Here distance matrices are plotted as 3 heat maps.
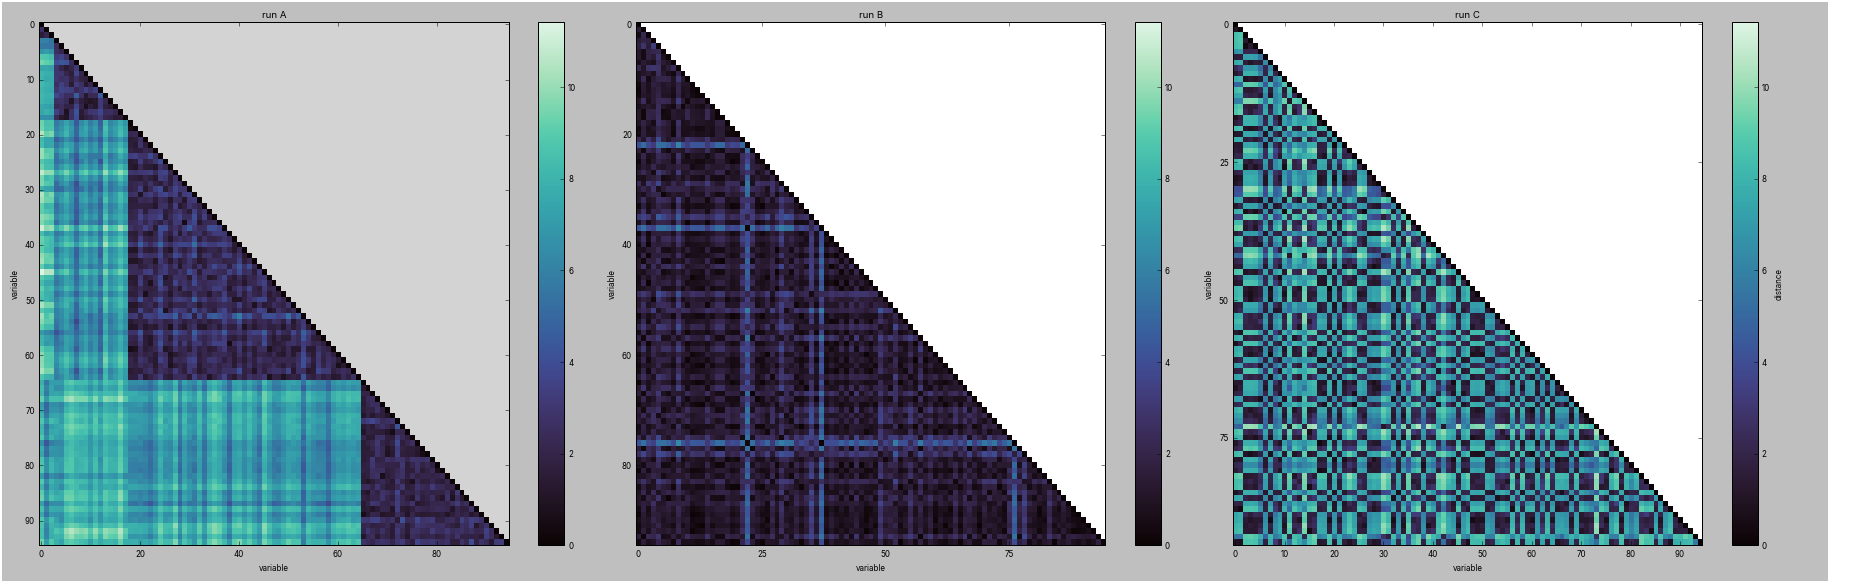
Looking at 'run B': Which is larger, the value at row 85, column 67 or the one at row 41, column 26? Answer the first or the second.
the first
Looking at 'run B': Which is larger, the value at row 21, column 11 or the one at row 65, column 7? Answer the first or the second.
the first
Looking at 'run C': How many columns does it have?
95
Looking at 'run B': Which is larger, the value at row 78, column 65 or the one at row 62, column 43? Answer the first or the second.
the first
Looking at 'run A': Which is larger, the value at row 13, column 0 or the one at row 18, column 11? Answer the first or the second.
the first
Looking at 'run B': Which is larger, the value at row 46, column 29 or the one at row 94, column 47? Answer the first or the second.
the first
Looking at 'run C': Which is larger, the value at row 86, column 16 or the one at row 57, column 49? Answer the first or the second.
the first
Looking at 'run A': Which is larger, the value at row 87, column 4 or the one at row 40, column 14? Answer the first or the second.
the second
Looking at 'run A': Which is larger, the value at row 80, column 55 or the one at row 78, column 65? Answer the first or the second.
the first
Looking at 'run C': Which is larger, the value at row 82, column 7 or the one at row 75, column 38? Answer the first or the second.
the second
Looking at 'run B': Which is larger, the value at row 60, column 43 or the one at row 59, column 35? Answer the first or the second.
the second
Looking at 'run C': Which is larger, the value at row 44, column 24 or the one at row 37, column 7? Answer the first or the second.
the second
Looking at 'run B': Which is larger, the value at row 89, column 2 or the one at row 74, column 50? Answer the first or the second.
the second
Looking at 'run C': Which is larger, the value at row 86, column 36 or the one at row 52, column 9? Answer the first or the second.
the first
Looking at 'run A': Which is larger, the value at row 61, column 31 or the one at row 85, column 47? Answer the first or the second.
the second
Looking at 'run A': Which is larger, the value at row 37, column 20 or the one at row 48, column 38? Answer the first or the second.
the first
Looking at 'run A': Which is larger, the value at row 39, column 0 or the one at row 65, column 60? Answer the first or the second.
the first
